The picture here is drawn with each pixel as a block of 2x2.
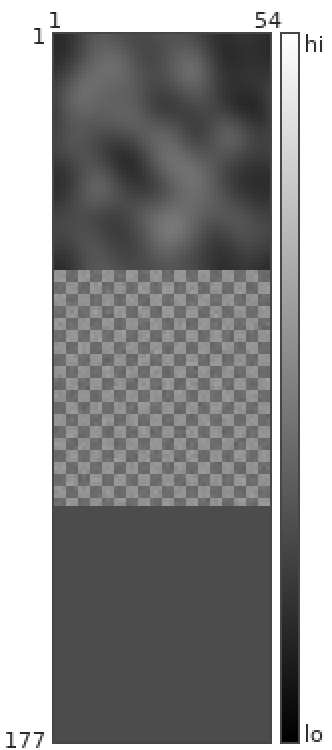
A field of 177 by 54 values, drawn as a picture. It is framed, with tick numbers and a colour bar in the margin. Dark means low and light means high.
It is made of 3 by 1 panels. Panel 1,1: low, smooth. Panel 2,1: middling, checkered. Panel 3,1: low, flat.
